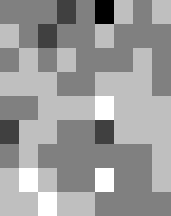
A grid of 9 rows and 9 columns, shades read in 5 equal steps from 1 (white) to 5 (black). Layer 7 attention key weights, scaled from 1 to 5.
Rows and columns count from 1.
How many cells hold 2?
33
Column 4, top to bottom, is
4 3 2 3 2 3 3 3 2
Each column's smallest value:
2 1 1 2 2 1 2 2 2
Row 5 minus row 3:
0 1 -1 0 -1 -2 -1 0 -1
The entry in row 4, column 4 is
3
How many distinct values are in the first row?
4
